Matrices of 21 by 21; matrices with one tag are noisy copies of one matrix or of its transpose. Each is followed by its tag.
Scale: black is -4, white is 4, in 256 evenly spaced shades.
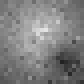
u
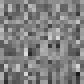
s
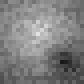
u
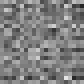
s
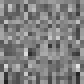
s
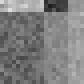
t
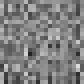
s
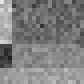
t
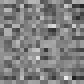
s
